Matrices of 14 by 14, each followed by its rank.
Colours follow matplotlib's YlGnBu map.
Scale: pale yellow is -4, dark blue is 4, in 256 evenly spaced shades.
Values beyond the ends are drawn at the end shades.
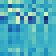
two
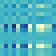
one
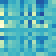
two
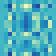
two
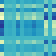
one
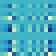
one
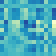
two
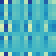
one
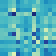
two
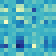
two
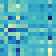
two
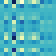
one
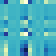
one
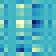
one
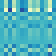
one
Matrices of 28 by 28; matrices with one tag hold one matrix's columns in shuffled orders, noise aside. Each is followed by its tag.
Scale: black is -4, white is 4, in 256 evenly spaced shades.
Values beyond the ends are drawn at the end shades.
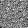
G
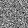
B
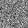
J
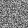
B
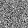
J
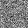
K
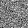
G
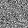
K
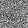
K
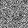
K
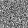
J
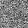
K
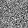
J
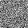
G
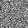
G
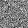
G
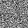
K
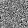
J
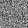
K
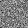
B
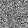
K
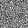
K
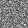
B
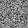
K
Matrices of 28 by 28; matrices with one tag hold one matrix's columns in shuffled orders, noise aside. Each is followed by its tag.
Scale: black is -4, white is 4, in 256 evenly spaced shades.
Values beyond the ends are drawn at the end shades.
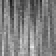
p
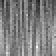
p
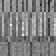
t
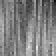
p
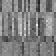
t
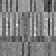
t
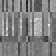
t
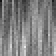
p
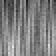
p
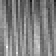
p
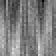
p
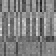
t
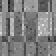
t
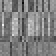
t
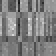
t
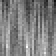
p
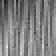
p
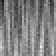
p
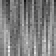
p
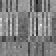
t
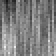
p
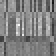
t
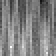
p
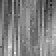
p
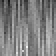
p
